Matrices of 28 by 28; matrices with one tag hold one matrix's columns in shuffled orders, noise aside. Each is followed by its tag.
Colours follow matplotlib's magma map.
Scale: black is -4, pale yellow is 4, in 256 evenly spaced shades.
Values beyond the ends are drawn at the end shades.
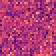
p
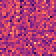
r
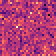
p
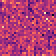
p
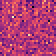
r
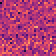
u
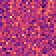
r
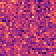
r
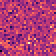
u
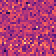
u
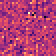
p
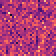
p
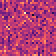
p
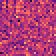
r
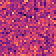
p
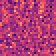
r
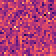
p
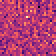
r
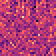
r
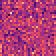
p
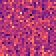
p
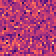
u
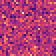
p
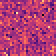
p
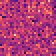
r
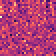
r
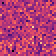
u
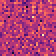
r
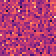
r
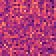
r
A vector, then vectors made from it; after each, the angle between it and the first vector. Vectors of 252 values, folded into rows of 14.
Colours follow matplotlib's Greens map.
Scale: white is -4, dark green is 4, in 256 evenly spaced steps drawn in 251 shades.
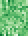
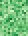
partly opposed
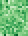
nearly opposite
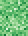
orthogonal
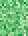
orthogonal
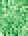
nearly opposite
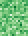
orthogonal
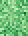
partly opposed
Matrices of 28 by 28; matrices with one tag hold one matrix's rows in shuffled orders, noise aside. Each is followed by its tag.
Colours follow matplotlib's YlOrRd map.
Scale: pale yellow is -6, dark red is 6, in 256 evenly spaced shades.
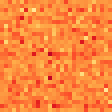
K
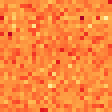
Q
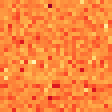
K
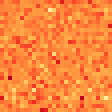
Q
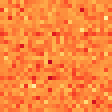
K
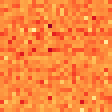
K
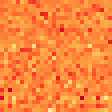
Q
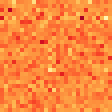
Q
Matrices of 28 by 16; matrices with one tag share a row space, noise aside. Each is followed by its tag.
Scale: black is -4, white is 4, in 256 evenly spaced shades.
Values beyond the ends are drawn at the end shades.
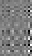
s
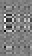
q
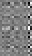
s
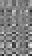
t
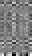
t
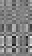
t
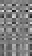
t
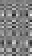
t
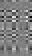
t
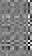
s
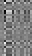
q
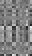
t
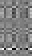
t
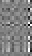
s
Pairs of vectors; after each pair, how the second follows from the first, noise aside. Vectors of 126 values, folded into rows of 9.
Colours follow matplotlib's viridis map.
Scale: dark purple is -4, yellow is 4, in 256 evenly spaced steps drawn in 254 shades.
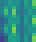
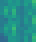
shrunk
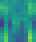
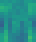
shrunk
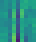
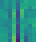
copied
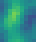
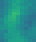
shrunk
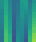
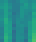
shrunk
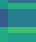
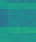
shrunk
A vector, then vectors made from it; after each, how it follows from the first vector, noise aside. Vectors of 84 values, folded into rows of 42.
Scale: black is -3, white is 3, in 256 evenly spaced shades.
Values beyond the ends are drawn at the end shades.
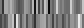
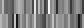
negated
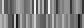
negated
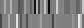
partly zeroed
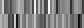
negated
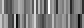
negated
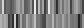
negated
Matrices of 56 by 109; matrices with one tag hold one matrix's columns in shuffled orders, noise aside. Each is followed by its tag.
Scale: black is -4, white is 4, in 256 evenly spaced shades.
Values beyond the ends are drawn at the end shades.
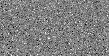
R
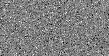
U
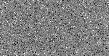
U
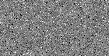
U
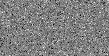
U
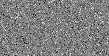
U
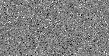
U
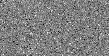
R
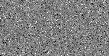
U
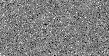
U
